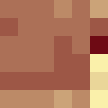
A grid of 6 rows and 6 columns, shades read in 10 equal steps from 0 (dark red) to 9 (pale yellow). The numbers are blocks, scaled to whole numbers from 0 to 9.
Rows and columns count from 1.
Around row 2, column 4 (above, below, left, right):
5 3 4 4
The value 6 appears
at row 1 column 6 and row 6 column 4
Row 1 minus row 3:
0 0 0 2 0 6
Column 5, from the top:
4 4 4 3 3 5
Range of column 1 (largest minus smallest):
2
